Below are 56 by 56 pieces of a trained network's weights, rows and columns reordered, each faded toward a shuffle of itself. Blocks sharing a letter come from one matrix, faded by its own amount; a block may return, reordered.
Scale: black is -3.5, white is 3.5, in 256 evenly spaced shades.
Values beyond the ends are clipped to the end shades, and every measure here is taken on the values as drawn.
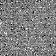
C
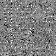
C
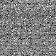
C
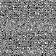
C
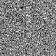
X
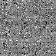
C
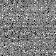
C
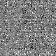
C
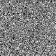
X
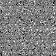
C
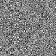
X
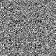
X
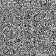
X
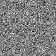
X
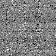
C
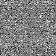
C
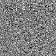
X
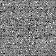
C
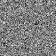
X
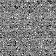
C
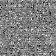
C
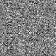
X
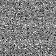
C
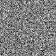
X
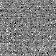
C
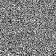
X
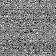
C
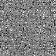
C
